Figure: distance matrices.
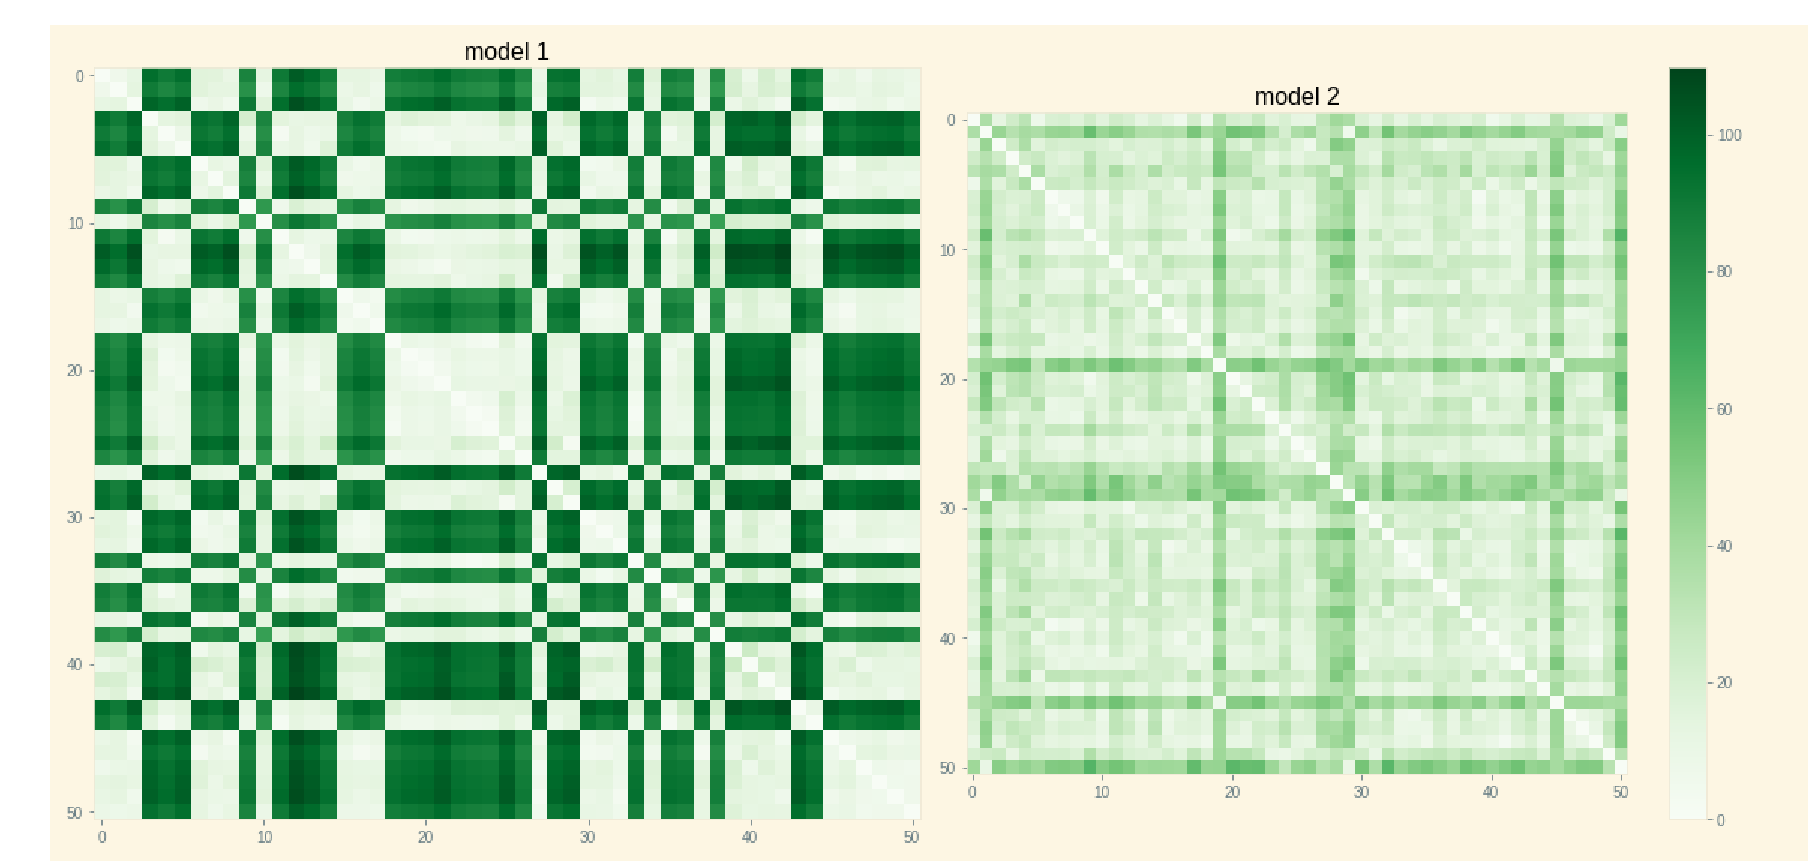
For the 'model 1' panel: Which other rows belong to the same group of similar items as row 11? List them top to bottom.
3, 4, 5, 9, 12, 13, 14, 18, 19, 20, 21, 22, 23, 24, 25, 26, 28, 29, 33, 35, 36, 38, 43, 44
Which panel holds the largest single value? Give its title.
model 1
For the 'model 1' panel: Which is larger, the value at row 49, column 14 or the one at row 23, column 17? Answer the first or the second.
the first
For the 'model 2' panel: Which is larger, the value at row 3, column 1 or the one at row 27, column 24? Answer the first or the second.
the first
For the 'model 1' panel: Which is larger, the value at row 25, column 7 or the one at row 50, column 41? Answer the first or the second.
the first
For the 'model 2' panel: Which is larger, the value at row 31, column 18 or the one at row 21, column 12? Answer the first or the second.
the second
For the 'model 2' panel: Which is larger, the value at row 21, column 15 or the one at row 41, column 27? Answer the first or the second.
the second
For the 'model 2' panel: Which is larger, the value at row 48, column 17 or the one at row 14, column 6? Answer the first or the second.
the second
